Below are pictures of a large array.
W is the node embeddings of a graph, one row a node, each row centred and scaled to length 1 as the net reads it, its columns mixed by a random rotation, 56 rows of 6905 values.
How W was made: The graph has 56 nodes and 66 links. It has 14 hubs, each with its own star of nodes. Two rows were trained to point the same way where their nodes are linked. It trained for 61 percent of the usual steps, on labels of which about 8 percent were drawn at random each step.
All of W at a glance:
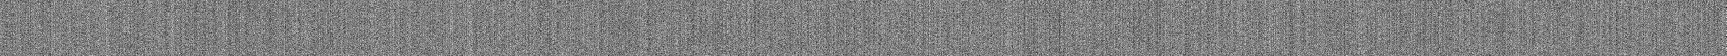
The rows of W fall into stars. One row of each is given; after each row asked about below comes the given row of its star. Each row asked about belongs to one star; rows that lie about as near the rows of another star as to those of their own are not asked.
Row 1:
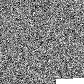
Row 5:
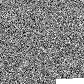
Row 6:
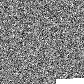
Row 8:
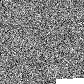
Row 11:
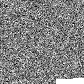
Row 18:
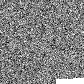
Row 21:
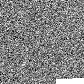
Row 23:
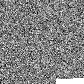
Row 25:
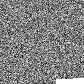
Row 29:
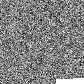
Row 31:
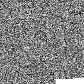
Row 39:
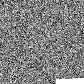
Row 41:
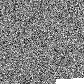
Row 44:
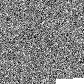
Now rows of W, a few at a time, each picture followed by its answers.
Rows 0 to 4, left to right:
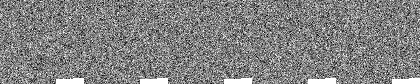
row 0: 29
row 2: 1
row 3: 25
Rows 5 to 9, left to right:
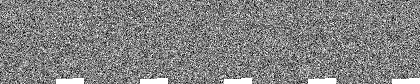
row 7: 25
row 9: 11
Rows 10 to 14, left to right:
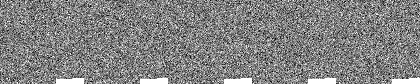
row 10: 21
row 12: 25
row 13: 44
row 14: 31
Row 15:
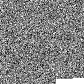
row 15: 44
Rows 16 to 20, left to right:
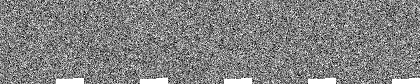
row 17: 23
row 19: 11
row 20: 29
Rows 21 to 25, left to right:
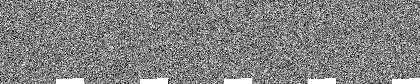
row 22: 31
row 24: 39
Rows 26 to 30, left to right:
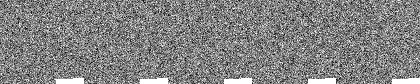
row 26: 31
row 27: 31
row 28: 11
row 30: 23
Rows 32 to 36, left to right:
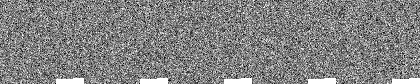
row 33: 1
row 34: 41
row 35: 8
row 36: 29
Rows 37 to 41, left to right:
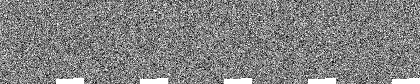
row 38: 18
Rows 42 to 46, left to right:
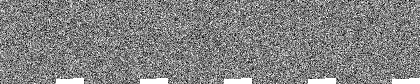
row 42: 29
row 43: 8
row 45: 6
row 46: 41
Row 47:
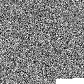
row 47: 44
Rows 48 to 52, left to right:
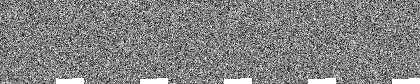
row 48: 8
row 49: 21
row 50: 39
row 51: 25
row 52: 11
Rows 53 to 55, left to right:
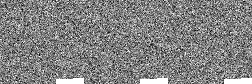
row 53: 1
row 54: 5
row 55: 6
